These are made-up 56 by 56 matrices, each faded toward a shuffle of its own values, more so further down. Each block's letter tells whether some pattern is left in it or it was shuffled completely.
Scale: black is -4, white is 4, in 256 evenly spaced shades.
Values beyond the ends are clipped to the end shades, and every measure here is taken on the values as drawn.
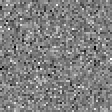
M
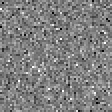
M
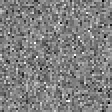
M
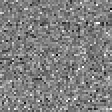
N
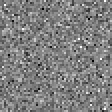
M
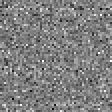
N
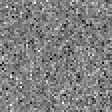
M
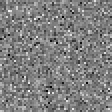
M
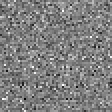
N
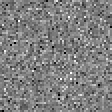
M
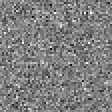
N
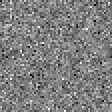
M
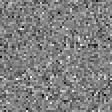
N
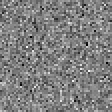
M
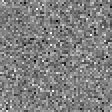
M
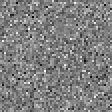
M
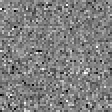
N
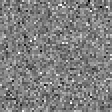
M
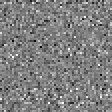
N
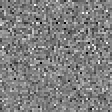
N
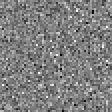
M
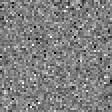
M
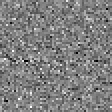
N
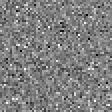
M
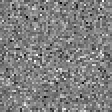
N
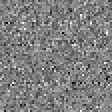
N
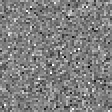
M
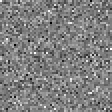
M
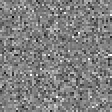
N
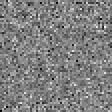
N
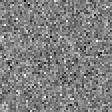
M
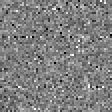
N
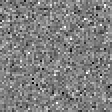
M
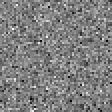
M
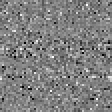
N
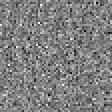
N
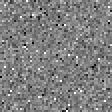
M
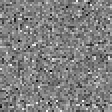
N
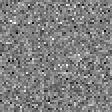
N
